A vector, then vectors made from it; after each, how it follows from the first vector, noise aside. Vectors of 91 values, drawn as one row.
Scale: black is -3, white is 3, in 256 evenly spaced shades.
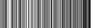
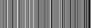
partly zeroed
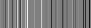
partly zeroed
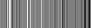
partly zeroed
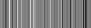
partly zeroed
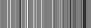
partly zeroed
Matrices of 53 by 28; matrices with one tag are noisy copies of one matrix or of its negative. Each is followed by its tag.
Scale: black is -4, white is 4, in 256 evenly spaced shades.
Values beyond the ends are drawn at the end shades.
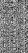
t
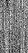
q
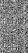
t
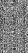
t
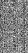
t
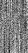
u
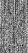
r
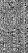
t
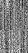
q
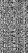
t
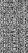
t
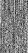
r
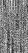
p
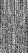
r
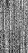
q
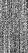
u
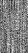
p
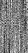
u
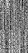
q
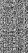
t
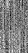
q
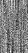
p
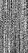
u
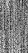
q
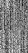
q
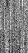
q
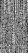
r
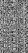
t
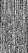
r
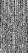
r
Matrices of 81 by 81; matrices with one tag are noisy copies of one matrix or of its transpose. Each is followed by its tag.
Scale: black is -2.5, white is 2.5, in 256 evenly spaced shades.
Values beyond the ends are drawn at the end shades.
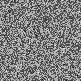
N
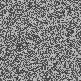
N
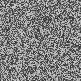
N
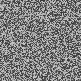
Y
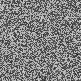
Y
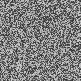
N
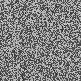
Y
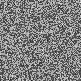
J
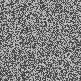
Y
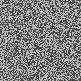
J
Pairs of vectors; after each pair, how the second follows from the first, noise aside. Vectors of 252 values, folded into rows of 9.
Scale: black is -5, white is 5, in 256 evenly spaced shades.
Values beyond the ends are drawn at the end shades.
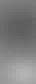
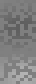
partly zeroed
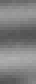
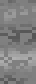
partly zeroed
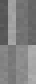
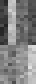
scaled up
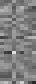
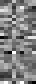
scaled up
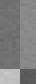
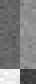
scaled up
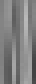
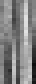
scaled up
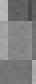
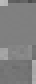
partly zeroed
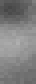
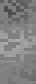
partly zeroed
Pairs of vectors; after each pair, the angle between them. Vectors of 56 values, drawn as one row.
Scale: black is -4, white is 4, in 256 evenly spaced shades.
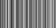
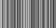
orthogonal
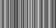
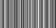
nearly parallel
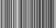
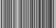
nearly parallel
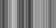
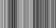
nearly opposite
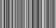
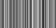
nearly opposite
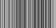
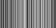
nearly opposite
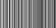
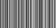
partly aligned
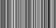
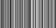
partly aligned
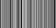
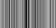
partly opposed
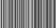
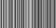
nearly parallel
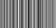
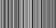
partly opposed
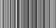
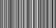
orthogonal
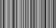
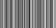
nearly opposite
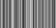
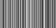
partly aligned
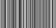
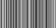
orthogonal
